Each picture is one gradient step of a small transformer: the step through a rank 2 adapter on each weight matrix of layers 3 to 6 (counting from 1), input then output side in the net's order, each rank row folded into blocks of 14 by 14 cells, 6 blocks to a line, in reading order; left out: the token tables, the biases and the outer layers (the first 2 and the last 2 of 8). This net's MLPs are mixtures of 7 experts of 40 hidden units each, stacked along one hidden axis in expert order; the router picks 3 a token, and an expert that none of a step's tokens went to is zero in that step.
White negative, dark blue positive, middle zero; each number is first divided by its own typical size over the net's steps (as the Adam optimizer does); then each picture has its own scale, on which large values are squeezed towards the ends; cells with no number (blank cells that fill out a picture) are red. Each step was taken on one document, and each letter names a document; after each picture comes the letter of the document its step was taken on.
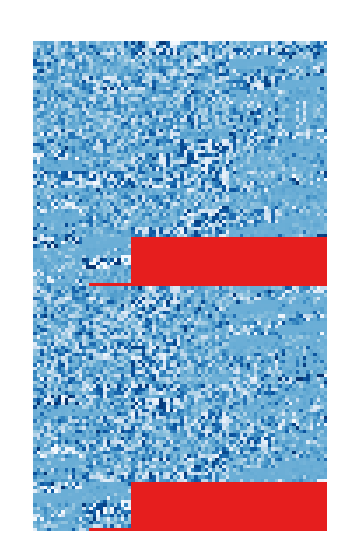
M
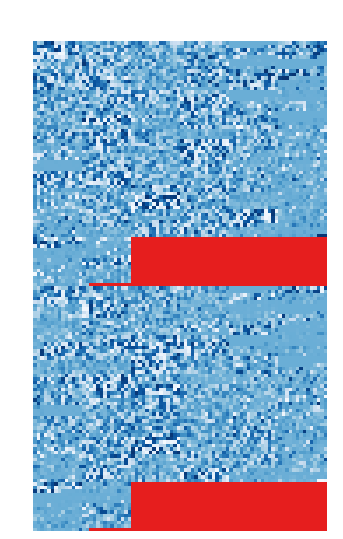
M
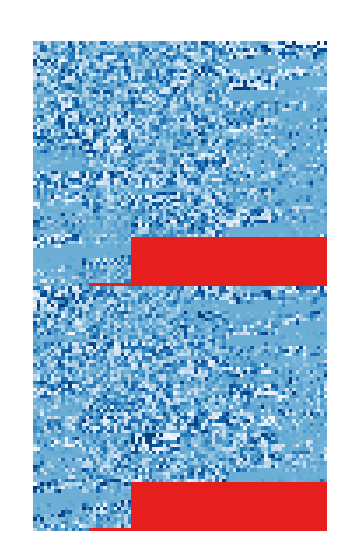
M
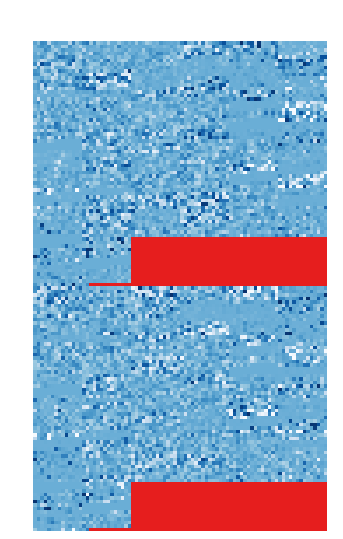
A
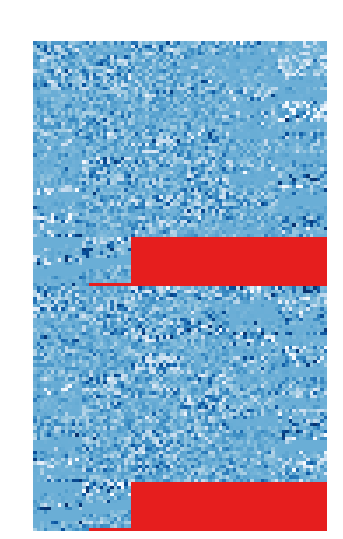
A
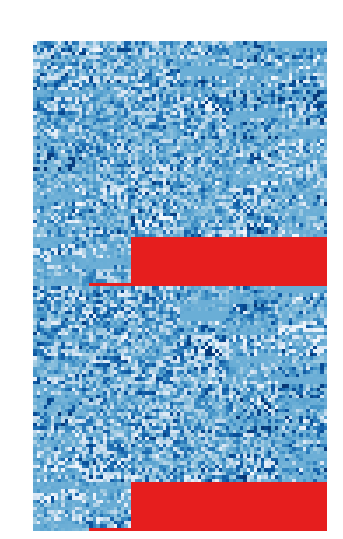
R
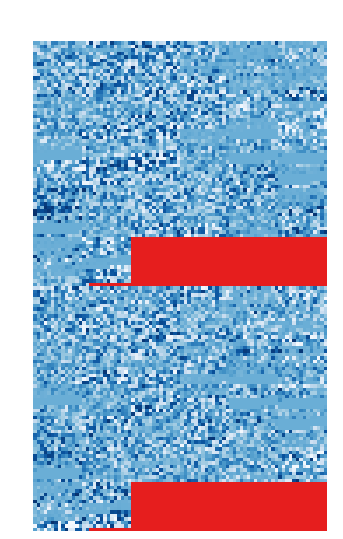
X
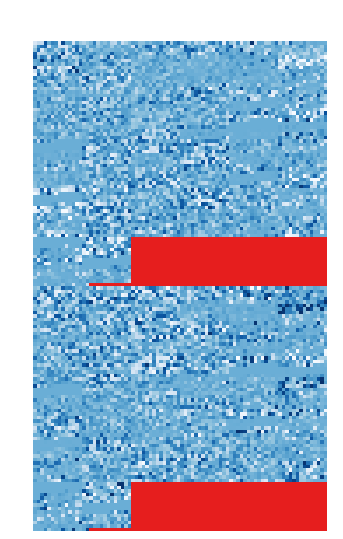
A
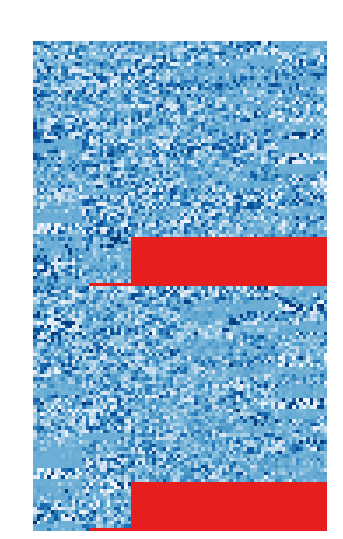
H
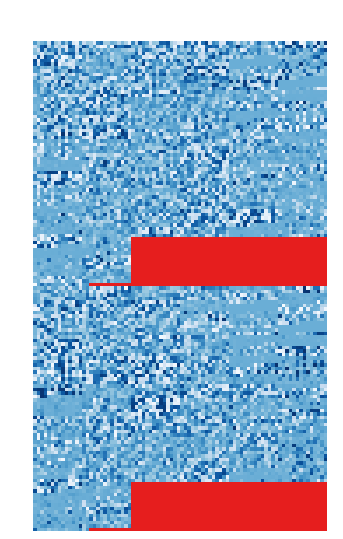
M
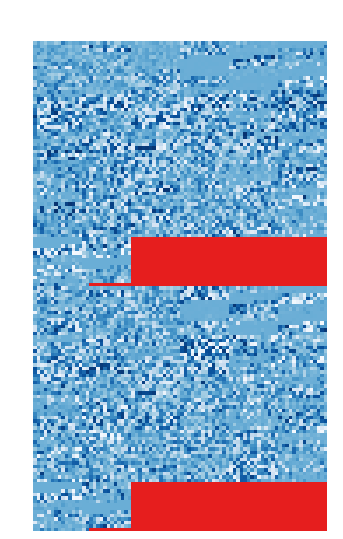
R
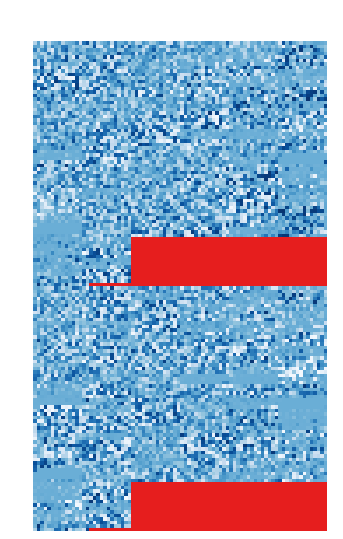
X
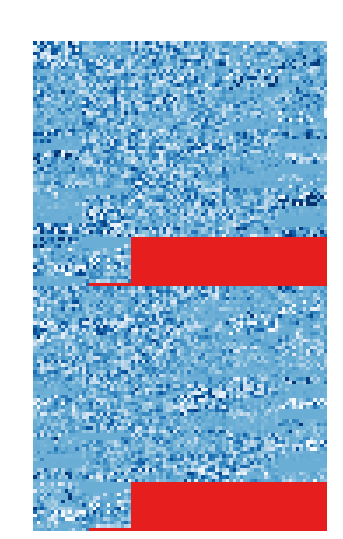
H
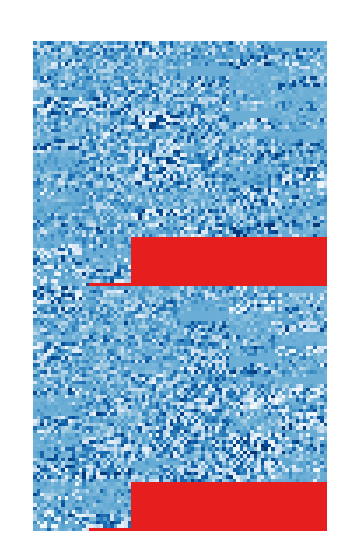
R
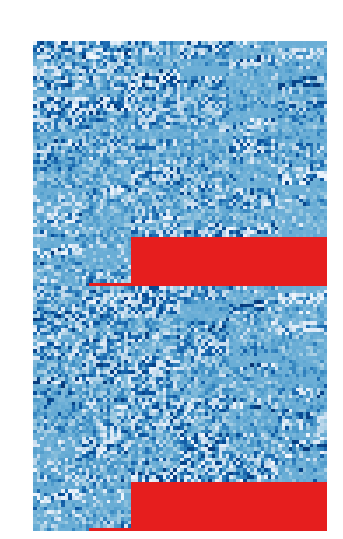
R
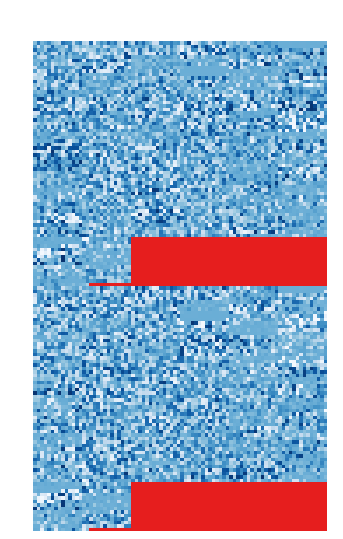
R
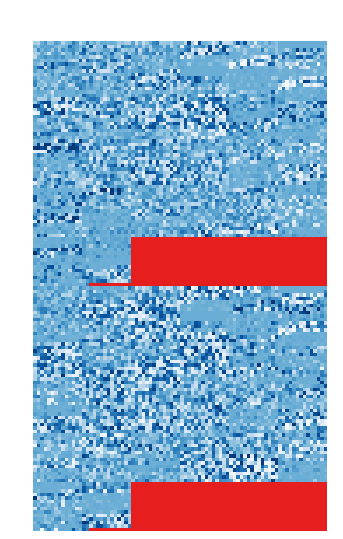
R
